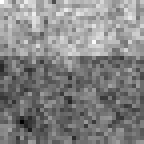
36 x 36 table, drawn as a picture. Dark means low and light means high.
Seam: horizontal, 40% of the way down, the top part higher. Ninth with the lowest average: bottom left. Stripes: none. Average level on the scale: 50%.
